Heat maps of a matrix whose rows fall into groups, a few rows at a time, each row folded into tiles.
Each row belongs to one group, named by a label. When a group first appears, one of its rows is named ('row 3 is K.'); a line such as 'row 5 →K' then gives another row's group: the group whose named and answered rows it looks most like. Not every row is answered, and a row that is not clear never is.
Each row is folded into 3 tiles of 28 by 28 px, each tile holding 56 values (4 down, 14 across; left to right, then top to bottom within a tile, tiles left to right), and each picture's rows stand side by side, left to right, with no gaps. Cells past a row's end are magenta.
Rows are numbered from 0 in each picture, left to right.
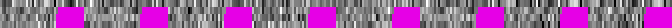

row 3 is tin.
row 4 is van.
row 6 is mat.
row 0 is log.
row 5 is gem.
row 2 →log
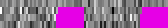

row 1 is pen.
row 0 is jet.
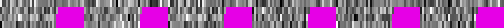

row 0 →pen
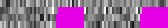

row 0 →van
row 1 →jet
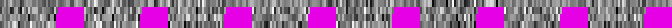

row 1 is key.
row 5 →mat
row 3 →jet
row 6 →jet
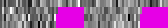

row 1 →log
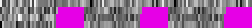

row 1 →van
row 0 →pen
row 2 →van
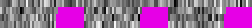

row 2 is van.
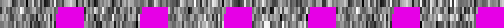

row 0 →mat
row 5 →pen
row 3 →key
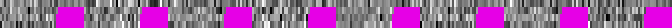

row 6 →gem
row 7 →tin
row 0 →pen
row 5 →pen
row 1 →log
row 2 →gem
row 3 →key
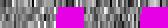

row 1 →mat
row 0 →log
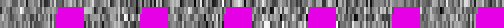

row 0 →mat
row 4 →tin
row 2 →mat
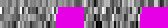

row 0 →jet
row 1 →jet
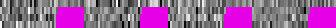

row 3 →gem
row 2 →pen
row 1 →mat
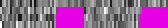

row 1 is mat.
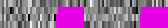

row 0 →key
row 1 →gem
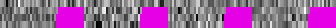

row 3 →van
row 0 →van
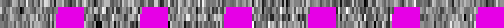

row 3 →tin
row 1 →jet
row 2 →pen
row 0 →log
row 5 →log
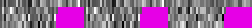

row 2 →key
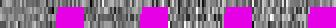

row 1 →van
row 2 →tin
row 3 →pen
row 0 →gem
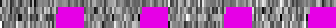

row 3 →key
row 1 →key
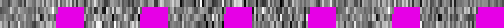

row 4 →van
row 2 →mat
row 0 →van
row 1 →key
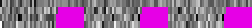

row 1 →key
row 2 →key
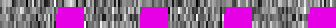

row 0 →mat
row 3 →van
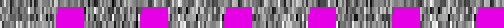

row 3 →log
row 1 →jet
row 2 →key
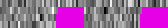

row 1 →log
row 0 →van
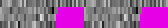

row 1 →gem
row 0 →gem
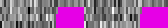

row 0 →pen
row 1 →tin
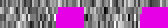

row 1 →log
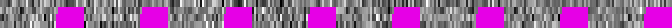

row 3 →jet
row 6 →key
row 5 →gem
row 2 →log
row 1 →pen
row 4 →gem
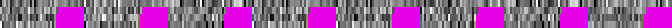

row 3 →tin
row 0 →tin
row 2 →mat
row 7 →van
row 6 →mat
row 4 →tin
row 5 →jet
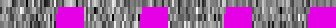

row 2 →tin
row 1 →key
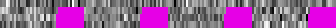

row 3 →key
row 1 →gem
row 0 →gem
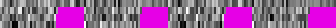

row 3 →tin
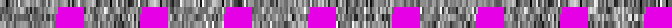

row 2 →log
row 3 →van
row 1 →mat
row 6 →mat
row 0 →van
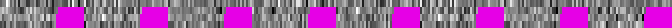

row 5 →pen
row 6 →gem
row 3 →log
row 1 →pen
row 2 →gem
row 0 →gem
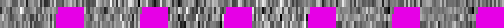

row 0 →mat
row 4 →gem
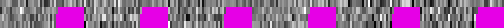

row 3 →van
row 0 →mat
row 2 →tin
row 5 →jet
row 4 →mat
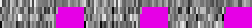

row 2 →key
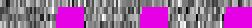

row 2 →key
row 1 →pen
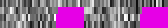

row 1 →gem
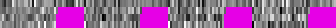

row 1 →tin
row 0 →log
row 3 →pen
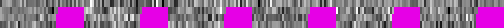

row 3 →van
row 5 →pen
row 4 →jet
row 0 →gem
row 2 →van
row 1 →gem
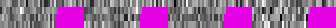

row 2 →van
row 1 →van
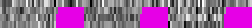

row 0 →log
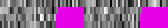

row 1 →mat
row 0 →gem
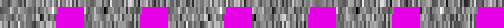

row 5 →mat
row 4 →log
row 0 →van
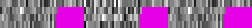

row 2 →mat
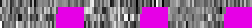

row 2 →gem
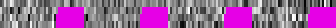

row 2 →jet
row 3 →gem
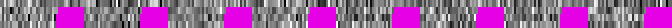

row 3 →log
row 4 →tin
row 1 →mat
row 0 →key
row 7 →gem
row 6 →tin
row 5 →jet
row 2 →van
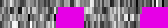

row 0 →key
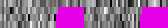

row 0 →key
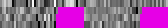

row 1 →gem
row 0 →mat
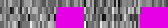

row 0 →key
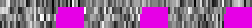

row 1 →jet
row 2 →mat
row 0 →gem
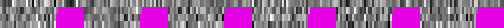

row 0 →log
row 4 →jet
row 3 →pen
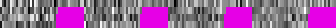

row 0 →pen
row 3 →van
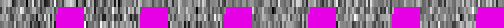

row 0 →mat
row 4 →pen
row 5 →van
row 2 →pen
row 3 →log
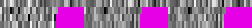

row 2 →log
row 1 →log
